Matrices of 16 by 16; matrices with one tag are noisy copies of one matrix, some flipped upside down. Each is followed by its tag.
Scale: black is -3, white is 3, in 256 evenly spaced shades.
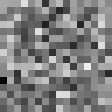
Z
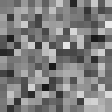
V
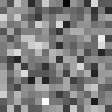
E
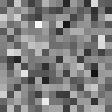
E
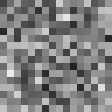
Z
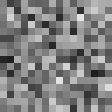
V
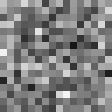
Z
